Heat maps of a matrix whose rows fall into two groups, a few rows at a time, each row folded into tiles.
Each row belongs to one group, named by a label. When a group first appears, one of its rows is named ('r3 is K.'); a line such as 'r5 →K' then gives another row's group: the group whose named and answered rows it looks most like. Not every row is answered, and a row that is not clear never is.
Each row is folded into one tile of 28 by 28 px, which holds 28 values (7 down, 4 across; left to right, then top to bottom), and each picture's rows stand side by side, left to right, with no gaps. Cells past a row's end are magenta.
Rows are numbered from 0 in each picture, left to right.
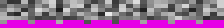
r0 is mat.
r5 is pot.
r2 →pot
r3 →mat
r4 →mat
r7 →pot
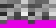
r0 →pot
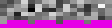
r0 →pot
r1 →mat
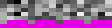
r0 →mat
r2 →mat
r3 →pot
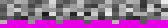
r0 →pot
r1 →pot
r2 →pot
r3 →pot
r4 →pot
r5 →mat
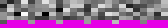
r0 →mat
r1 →pot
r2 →pot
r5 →pot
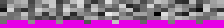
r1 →pot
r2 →pot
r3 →mat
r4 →mat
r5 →mat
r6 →mat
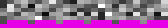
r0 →mat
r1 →mat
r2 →mat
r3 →pot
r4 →mat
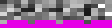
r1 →mat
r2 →pot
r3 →pot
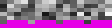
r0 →mat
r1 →pot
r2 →mat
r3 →pot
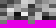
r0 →pot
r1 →pot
